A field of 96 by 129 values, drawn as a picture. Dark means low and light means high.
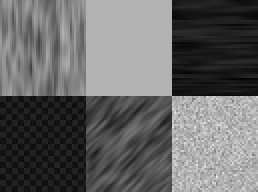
The table splits into 2 rows of 3 panels. Panel 1,1: middling, streaked downward. Panel 1,2: high, flat. Panel 1,3: very low, streaked across, faint in contrast. Panel 2,1: very low, checkered, faint in contrast. Panel 2,2: low, slanting up to the right. Panel 2,3: high, fine-grained.
